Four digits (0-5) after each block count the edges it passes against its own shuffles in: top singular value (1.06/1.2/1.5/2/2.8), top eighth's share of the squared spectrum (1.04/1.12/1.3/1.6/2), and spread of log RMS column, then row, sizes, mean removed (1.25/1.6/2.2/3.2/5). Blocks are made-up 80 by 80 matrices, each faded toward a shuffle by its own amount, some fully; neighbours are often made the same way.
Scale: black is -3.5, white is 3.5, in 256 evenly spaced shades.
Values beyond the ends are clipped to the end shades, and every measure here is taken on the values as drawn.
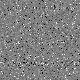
2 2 0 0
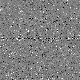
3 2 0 1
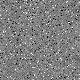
0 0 0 0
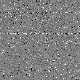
3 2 0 2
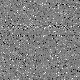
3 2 0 1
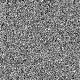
0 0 0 0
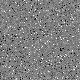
2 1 0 0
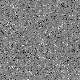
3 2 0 1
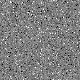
0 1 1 0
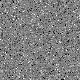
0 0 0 0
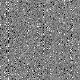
2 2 3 0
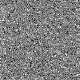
3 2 1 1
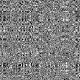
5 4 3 2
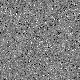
1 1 0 0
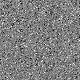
2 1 0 0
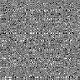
4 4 2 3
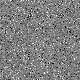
0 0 0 0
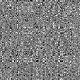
4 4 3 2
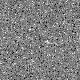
0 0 0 0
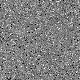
2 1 0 0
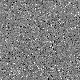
1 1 0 0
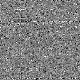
3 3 0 2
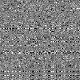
4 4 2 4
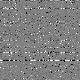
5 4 1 2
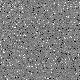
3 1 0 0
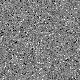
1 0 0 0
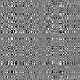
5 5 4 4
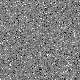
1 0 0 0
